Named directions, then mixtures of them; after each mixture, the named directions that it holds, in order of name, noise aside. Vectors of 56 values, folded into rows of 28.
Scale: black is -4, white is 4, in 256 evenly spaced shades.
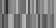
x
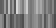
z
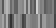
x, z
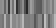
z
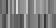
x, z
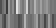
x, z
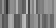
x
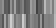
x, z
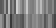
z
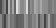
x, z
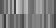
z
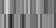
x, z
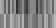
z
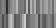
x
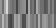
x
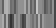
x, z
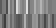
x, z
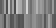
z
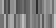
x, z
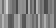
x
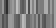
x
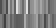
x, z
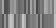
x, z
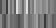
x, z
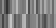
x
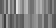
z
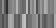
x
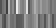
x, z
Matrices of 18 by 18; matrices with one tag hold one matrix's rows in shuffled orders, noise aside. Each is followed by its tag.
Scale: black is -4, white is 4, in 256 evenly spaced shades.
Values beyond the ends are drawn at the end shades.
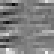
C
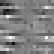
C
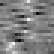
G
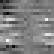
C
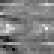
C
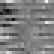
C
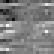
C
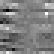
C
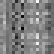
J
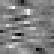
G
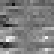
C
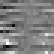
C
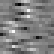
G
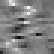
G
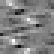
G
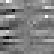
C
